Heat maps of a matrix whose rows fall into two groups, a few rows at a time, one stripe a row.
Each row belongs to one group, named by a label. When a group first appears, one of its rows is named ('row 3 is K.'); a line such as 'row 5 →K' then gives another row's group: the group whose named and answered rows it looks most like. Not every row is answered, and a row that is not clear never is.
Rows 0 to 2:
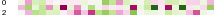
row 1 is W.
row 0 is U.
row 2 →U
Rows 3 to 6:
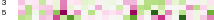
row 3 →W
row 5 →W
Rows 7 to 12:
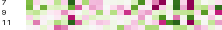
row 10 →W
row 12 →U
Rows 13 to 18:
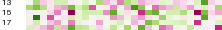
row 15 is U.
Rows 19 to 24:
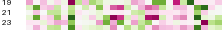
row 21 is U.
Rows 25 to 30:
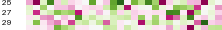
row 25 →U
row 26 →U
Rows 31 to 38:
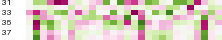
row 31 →U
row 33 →W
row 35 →U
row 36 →U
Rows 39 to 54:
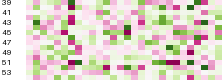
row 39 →U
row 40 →W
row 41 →U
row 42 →W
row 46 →U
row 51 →W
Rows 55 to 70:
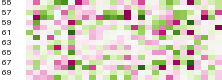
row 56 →W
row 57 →U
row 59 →W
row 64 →W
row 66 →U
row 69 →W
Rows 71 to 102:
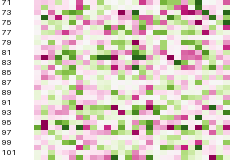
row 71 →W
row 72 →W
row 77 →U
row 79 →U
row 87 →W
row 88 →W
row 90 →U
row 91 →W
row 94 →W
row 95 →U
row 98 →W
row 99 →W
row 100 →W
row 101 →U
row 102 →U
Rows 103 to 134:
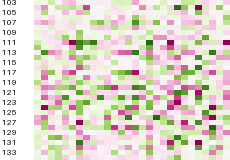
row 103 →U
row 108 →U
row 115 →U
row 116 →W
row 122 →W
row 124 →U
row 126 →U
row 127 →W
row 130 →W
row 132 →W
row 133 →U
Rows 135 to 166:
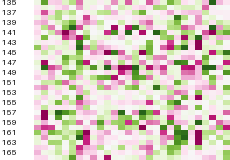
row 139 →W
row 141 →U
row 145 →U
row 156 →W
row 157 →U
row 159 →W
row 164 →W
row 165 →W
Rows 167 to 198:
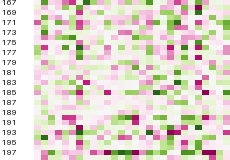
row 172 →W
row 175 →W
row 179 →U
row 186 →W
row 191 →U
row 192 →W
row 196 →W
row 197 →U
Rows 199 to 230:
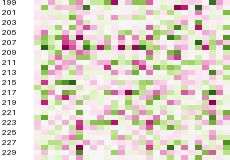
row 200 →W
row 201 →W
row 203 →W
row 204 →W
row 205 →U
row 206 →W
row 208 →W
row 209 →W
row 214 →W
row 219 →U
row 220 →U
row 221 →U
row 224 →W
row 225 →U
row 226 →U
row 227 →W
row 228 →W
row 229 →U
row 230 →W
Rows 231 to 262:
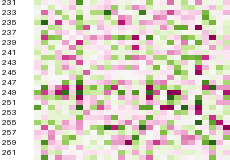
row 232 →U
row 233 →U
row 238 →U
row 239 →W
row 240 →U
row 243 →W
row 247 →U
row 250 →W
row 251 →W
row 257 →W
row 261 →U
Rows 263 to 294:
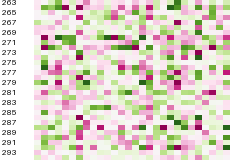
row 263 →W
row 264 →W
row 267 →W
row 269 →W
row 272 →U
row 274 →W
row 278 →W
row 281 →U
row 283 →U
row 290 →W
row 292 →W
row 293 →W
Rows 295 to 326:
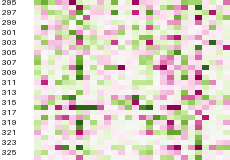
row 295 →U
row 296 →W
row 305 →W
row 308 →U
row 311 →U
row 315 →U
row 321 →W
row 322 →W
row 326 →W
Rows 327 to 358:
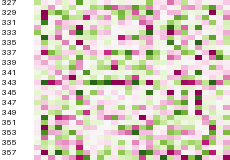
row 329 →U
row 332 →W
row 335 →W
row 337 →U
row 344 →U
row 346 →W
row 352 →U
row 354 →U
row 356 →W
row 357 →U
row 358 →W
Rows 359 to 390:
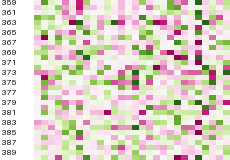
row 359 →W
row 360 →W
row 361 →W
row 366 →U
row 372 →U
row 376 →U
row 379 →W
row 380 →U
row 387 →W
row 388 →U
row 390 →W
